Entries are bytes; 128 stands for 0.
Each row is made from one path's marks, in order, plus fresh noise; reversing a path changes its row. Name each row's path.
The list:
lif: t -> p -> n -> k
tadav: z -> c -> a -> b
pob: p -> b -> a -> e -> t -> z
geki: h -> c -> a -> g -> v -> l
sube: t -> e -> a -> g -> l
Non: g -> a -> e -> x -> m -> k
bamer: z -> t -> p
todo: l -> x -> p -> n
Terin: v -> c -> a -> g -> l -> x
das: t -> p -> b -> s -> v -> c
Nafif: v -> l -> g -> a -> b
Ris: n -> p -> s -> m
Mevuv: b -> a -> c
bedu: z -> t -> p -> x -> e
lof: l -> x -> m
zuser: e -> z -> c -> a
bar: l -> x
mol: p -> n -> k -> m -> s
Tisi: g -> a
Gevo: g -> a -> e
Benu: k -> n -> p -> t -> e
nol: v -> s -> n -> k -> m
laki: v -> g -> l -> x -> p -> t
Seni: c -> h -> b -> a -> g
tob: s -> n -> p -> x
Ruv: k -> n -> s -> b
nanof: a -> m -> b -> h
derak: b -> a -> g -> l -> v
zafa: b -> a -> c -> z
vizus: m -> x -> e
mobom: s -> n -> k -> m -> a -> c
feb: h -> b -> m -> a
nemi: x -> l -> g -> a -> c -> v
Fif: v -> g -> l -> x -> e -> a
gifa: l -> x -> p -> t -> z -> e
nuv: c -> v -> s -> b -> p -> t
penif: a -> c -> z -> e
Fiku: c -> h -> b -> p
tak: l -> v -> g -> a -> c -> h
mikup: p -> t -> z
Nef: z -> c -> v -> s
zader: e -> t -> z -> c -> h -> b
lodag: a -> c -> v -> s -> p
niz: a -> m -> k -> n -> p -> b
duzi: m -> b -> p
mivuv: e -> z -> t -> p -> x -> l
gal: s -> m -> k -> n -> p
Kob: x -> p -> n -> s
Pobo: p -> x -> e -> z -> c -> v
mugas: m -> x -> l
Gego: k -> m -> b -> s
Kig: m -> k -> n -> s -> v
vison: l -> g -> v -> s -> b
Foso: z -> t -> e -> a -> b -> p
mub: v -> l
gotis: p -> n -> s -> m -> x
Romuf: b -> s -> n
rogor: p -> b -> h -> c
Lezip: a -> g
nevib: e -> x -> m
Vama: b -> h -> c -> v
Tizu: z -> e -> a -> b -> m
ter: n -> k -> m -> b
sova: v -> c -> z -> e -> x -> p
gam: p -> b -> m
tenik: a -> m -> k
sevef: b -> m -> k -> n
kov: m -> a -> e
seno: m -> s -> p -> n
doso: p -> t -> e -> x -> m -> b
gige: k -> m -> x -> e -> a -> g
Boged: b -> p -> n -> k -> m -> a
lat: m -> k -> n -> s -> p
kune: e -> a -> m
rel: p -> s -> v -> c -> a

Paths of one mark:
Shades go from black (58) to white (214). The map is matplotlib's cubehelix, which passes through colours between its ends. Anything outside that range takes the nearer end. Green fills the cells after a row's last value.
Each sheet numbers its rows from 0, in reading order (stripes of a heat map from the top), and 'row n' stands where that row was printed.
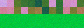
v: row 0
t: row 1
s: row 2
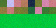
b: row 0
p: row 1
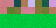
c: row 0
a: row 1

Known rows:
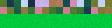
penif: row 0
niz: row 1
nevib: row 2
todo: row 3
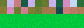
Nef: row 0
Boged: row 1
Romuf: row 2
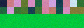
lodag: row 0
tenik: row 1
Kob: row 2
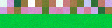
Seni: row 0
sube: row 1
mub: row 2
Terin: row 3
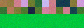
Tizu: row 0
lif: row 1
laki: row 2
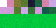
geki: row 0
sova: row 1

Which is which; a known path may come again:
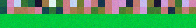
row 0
Romuf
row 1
bedu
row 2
mol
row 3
mobom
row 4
Mevuv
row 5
zuser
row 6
nol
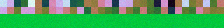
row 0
nemi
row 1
Tisi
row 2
Vama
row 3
Tizu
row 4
niz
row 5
zafa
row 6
lat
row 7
tadav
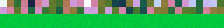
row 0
gige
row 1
lodag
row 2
gam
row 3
geki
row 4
laki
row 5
todo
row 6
lof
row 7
Gego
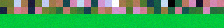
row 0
sevef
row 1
gal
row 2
nevib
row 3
Non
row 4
sube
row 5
penif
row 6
bamer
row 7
Foso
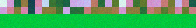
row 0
Seni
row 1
Kob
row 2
tob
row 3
feb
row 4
vison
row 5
ter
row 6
Nef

